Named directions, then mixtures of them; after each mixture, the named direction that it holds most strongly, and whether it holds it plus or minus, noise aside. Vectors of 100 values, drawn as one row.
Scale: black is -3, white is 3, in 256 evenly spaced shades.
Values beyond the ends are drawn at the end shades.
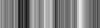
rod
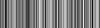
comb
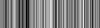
comb, plus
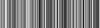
comb, minus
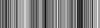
rod, minus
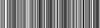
comb, minus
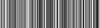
comb, minus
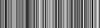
comb, plus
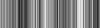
rod, plus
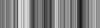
rod, minus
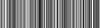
comb, minus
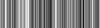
comb, minus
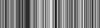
comb, plus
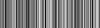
comb, plus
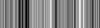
rod, plus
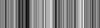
rod, plus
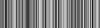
comb, plus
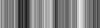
rod, plus
